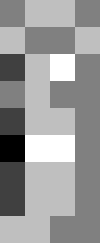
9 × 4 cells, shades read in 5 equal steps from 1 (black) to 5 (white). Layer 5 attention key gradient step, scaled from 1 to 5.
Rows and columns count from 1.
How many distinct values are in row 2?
2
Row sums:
14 14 14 13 13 14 13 13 14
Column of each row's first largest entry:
2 1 3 2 2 2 2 2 1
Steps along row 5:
up same down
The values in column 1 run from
1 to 4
